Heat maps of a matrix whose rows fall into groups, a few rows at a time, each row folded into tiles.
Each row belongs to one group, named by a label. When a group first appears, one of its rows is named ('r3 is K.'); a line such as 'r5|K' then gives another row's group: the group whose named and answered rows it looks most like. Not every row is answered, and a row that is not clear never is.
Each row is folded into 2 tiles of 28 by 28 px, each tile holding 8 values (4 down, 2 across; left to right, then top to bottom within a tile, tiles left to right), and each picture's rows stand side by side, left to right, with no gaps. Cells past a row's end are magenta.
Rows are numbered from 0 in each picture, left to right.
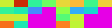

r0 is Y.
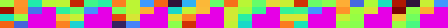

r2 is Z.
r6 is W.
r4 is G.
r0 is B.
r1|Y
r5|Y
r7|W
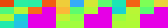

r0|Z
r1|W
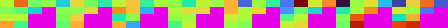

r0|Y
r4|W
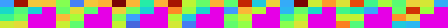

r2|G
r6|Y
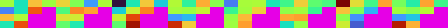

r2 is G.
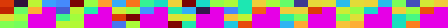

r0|W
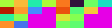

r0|B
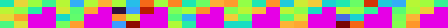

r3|Z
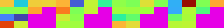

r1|W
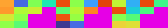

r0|W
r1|Z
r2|W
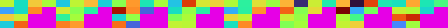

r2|B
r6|W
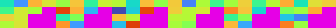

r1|B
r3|W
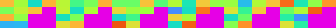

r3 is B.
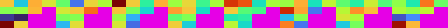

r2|G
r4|G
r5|B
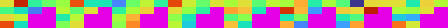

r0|Y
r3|G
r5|B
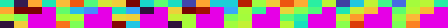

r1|Y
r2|Y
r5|G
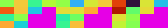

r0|B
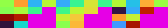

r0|Z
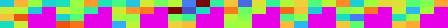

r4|W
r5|B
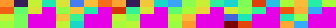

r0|W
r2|W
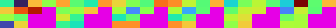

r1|Z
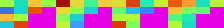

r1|G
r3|G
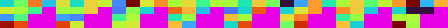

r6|B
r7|Y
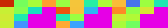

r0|G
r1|B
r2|W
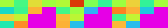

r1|Y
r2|B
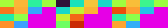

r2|B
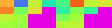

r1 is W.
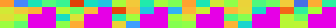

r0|W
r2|B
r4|B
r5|W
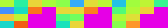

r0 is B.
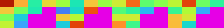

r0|G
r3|Y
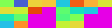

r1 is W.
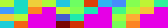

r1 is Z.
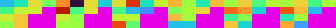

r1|W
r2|Y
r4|B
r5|B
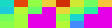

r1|G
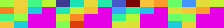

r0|B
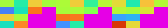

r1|Z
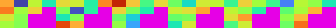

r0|W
